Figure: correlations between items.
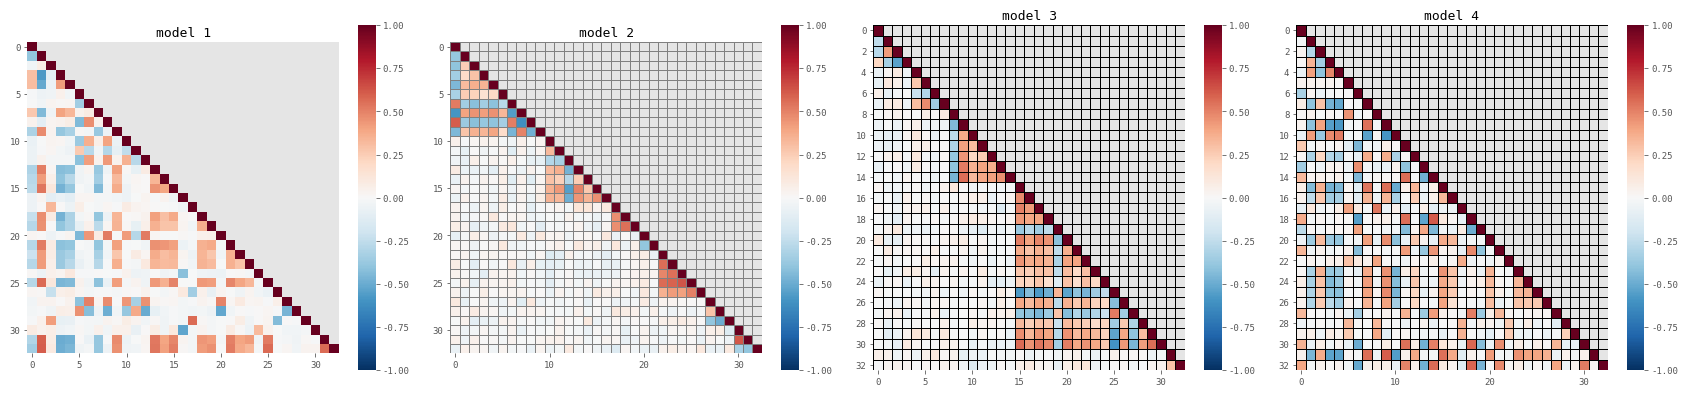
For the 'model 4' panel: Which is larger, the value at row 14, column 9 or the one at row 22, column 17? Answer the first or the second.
the second
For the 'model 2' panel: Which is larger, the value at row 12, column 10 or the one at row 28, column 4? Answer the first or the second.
the second
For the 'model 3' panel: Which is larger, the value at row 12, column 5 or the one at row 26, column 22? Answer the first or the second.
the second
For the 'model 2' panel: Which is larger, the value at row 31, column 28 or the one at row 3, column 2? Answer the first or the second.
the second
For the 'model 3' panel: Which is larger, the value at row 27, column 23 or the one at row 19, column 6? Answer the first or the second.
the second
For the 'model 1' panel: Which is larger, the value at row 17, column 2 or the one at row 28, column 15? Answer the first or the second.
the first
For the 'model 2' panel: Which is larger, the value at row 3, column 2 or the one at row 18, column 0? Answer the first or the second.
the first
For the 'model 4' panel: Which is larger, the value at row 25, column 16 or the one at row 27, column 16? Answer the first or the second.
the first
